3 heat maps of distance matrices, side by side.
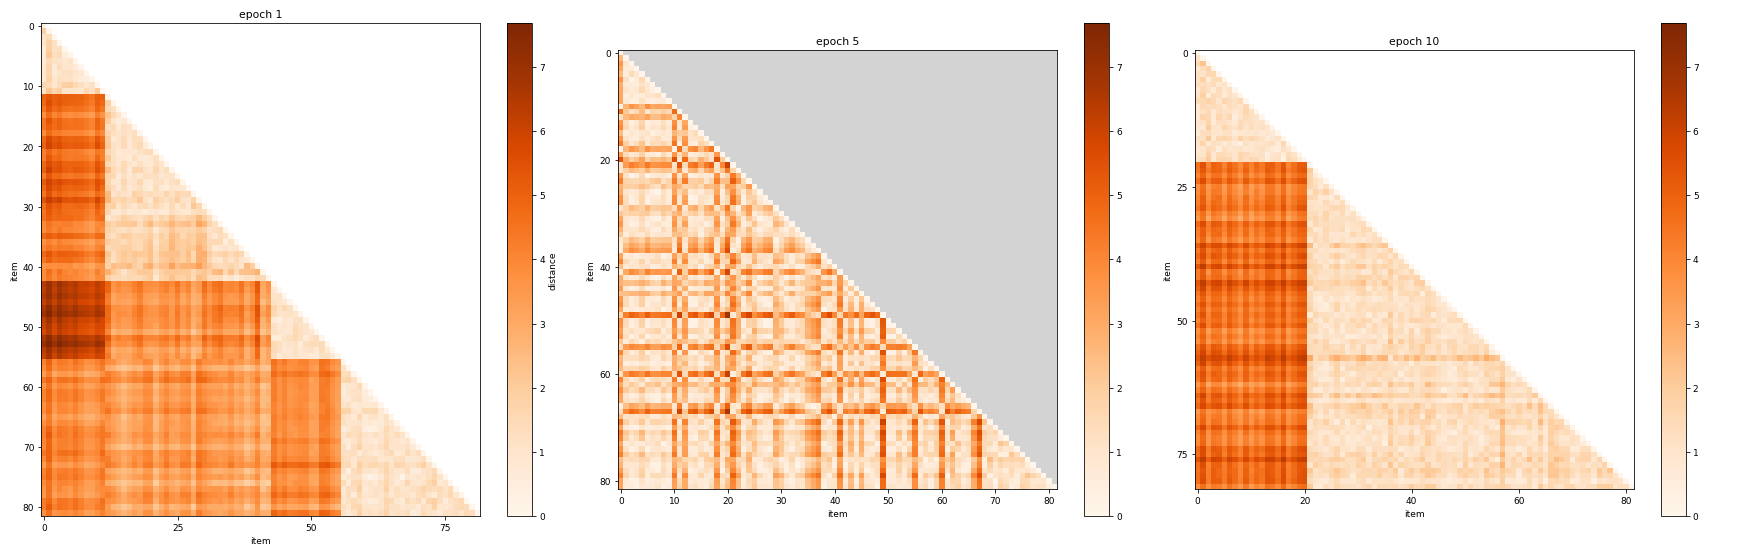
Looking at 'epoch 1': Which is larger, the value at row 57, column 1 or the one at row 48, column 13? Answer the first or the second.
the first
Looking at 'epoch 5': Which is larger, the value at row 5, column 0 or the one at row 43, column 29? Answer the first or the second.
the first
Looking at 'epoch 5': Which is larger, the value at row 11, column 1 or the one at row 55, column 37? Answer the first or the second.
the first
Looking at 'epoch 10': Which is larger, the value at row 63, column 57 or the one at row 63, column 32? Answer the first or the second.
the first
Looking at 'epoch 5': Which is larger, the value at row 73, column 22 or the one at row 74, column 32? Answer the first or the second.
the first
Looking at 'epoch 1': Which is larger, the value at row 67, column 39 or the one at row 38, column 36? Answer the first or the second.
the first
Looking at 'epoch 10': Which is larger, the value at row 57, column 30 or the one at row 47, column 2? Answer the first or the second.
the second
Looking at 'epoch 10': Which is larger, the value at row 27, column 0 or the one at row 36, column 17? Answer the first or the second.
the second
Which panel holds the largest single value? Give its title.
epoch 1
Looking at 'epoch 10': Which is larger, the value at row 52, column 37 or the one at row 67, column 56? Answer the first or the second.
the second
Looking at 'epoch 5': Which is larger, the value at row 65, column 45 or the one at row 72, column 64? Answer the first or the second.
the first
